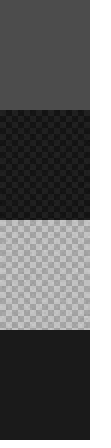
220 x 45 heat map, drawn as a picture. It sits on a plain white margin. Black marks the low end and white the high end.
It is made of 4 by 1 panels. Panel 1,1: low, flat. Panel 2,1: very low, checkered, faint in contrast. Panel 3,1: high, checkered. Panel 4,1: very low, flat.
